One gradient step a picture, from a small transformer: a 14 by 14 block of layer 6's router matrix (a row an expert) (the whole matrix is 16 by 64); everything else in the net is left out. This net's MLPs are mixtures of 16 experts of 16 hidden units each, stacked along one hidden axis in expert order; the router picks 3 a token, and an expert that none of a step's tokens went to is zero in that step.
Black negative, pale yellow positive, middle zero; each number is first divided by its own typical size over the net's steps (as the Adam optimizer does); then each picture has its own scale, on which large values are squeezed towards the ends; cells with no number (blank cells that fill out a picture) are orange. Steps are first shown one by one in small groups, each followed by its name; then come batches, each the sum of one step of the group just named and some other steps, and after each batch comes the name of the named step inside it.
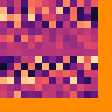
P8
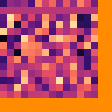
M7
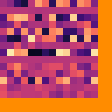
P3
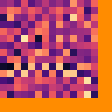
M7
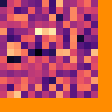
P3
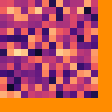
P3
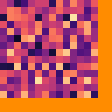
P3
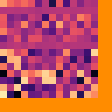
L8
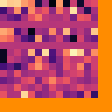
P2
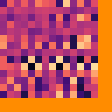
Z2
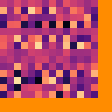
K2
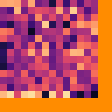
P2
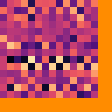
Z2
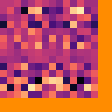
K2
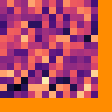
K2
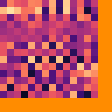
Z2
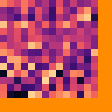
L8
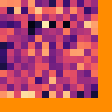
P2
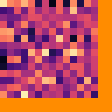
P2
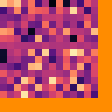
P2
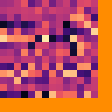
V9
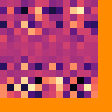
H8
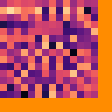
V9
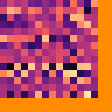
V9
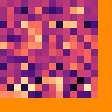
H8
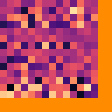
H8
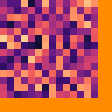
V9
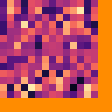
H8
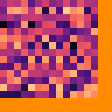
V9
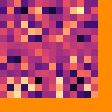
H8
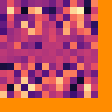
H8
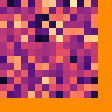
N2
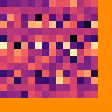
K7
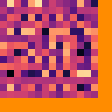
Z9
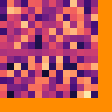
N2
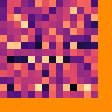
N2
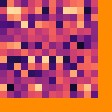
K7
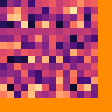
K7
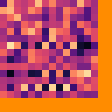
Z9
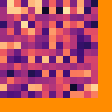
Z9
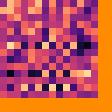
Z9
